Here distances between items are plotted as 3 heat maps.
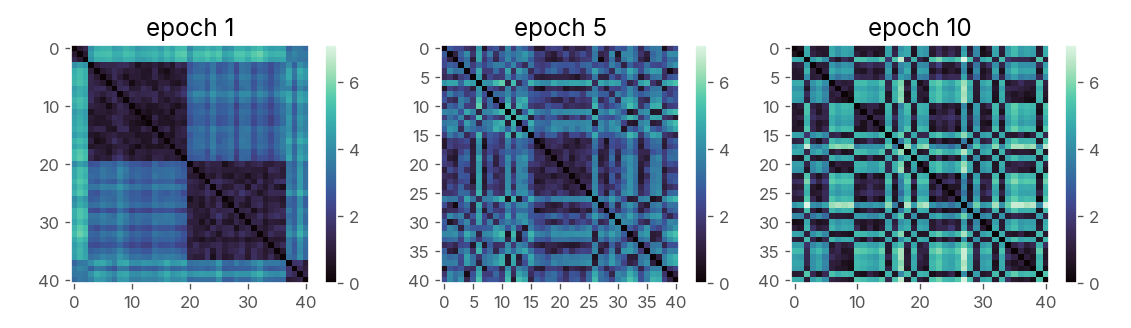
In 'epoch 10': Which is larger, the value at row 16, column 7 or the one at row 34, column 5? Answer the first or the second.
the first
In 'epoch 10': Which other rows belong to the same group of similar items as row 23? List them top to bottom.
0, 1, 3, 4, 5, 10, 11, 12, 13, 14, 16, 19, 22, 24, 25, 26, 28, 30, 31, 33, 39
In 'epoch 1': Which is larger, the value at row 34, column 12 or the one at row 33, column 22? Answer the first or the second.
the first
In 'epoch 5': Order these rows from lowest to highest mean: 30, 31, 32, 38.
38, 30, 31, 32
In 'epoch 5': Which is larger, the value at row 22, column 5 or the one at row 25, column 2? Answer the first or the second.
the second
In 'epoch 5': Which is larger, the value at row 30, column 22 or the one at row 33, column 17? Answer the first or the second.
the second
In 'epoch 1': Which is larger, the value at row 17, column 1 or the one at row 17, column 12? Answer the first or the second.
the first
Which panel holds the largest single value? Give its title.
epoch 10
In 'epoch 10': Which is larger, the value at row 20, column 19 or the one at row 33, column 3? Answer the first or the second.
the first
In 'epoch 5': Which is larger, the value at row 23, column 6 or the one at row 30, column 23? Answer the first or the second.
the first
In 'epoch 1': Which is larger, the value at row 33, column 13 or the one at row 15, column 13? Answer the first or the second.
the first
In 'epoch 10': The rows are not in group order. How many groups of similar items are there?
3
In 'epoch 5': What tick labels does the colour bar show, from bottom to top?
0, 2, 4, 6
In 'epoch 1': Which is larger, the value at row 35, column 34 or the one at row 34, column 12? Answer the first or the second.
the second
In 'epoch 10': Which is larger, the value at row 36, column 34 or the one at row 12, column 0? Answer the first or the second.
the first
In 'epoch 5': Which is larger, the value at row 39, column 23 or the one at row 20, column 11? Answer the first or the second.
the second
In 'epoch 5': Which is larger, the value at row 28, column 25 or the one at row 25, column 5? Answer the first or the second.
the second
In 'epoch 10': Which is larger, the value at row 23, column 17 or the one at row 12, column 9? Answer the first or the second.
the second
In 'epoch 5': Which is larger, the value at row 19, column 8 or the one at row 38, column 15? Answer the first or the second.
the first
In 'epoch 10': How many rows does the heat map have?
41
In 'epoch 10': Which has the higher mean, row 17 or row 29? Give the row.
17
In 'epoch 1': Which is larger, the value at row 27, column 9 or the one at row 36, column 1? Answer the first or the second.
the second
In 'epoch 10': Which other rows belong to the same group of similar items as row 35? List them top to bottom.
2, 6, 7, 8, 9, 15, 18, 20, 21, 29, 32, 34, 36, 37, 38, 40
